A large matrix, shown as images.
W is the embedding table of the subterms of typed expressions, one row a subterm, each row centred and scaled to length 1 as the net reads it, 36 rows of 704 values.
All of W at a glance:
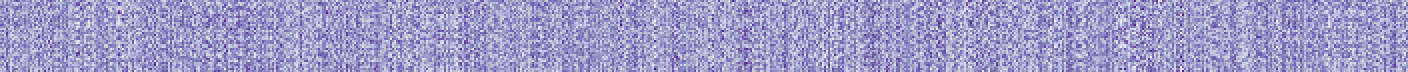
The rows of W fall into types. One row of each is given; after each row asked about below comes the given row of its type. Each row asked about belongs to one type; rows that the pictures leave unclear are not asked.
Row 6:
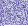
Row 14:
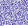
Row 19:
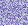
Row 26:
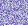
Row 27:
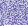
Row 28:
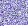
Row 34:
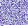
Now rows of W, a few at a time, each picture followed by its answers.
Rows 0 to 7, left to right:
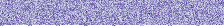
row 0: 14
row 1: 27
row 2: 26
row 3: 28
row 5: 34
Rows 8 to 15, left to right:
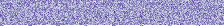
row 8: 28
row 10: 26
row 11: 34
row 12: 28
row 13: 6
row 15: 19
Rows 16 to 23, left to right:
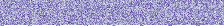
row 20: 34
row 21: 28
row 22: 26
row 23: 26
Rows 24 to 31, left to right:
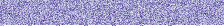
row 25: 14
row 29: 6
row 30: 6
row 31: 34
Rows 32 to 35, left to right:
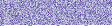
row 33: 26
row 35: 34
